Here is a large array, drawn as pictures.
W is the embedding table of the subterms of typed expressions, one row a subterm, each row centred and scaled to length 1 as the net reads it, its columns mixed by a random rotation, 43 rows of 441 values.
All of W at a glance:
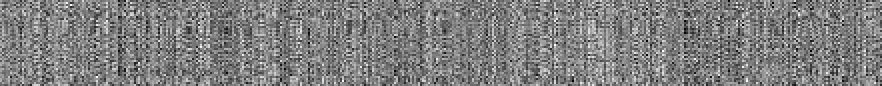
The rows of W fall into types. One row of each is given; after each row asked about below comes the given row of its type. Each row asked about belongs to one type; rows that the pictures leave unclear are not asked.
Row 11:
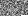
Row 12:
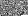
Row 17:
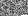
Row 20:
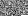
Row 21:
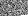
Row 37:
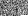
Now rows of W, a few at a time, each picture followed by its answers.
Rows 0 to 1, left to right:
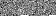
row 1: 12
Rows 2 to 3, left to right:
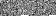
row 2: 37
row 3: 12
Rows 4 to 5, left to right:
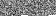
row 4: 20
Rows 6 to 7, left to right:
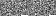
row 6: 20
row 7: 20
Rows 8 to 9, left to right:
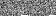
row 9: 37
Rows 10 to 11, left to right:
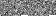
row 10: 12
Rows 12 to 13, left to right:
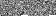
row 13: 11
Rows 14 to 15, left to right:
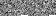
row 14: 21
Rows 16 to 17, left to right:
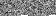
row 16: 21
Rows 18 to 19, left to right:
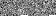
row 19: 11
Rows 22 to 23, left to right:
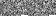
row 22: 37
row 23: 11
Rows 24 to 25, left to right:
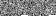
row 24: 12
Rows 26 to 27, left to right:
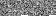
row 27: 20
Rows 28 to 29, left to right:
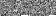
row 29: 37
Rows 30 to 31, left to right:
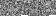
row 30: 11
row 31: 17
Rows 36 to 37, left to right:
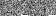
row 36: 21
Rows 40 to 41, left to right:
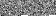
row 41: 17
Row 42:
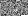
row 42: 11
